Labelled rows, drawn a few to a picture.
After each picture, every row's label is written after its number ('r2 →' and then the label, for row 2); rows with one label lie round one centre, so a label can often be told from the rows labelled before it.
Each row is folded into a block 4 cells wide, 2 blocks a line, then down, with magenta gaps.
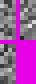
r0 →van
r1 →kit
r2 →kit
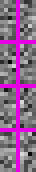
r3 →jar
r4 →van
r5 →jar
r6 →kit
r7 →van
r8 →kit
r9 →van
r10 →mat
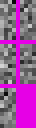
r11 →mat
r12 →kit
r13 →mat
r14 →jar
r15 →kit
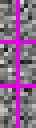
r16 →van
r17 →kit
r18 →kit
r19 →jar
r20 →mat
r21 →van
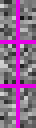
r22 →van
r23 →jar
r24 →mat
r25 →kit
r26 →van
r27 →kit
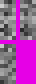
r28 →van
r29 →van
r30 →kit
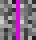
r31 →mat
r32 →mat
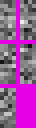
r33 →van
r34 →mat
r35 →jar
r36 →van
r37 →kit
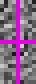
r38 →kit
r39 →mat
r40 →mat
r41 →kit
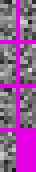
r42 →van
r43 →mat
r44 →jar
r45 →kit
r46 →van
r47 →kit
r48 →mat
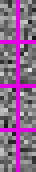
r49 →van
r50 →mat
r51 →jar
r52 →kit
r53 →mat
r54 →van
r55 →mat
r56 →jar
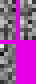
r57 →mat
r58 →mat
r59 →kit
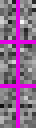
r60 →mat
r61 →mat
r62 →mat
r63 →van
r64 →jar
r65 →jar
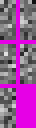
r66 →kit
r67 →mat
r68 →jar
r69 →kit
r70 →mat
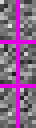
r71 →kit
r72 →van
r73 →kit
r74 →jar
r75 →kit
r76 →kit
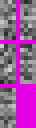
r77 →mat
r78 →van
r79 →kit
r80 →van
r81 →van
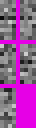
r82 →jar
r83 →jar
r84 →kit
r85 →jar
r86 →van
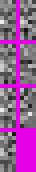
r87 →mat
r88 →mat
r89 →mat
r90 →jar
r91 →mat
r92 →kit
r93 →mat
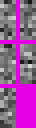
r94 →van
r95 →van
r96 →van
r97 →jar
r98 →kit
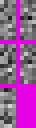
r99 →kit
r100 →jar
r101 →kit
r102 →jar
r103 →van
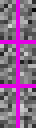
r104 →kit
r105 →mat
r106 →kit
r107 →jar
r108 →kit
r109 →mat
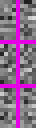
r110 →jar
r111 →van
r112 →kit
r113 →kit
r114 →van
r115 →van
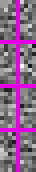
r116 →jar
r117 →kit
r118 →kit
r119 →mat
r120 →van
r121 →jar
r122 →mat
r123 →jar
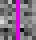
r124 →mat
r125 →van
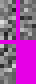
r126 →mat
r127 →jar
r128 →kit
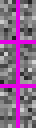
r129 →mat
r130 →van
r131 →kit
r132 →van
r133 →van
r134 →mat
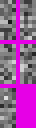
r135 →mat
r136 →van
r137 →van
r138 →mat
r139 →jar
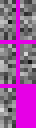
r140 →mat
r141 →van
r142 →mat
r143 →jar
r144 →mat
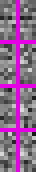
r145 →jar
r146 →jar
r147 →van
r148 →kit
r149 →van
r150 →mat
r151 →mat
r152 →mat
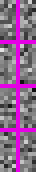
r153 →kit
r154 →mat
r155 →van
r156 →kit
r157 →jar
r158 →mat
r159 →van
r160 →jar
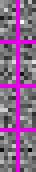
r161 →jar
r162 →mat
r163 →van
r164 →van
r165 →mat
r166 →jar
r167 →jar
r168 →jar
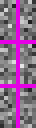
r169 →kit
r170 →mat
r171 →van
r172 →mat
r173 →kit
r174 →van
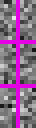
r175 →van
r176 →kit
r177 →mat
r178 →kit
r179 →jar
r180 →mat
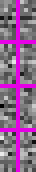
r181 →jar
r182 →jar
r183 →mat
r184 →van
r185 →jar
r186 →van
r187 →mat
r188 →mat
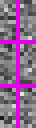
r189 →jar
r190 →van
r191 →van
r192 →kit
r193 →van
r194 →van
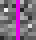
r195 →kit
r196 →kit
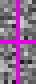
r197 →jar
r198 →mat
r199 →mat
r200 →jar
